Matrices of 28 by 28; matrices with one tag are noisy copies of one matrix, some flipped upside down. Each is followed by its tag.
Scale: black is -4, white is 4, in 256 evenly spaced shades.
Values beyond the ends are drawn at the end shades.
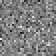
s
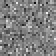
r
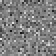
s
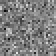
r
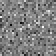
s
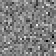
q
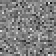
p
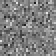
r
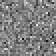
q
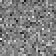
s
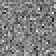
q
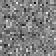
r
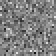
r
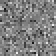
r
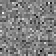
p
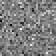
s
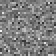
p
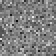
s
